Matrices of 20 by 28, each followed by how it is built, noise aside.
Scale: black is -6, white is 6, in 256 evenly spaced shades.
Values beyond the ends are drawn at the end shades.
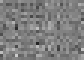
low rank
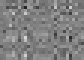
low rank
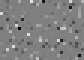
sparse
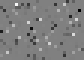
sparse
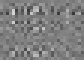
low rank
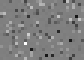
sparse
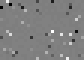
sparse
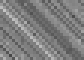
Toeplitz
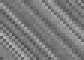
Toeplitz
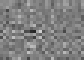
low rank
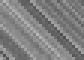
Toeplitz
